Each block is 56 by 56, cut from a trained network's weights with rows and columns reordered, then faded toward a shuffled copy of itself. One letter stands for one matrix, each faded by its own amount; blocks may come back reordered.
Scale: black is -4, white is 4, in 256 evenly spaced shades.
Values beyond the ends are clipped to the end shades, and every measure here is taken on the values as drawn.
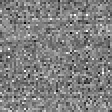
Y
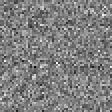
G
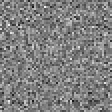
G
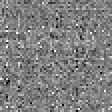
Y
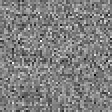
G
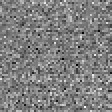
Y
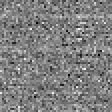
Y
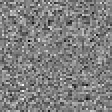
G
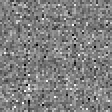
Y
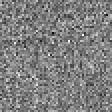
G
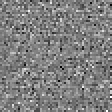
Y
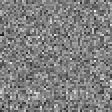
G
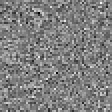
G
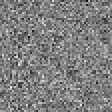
G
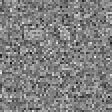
G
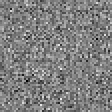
G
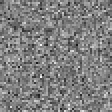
G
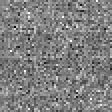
Y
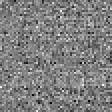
Y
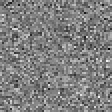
G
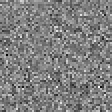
G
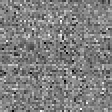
Y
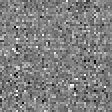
Y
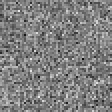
G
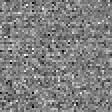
Y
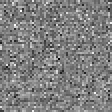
Y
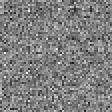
G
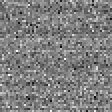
Y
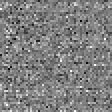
Y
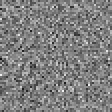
G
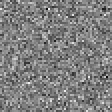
G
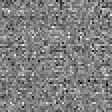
Y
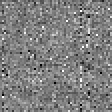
Y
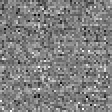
Y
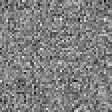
G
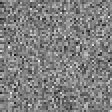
G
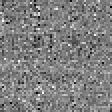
Y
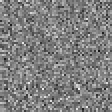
G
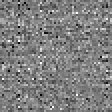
Y
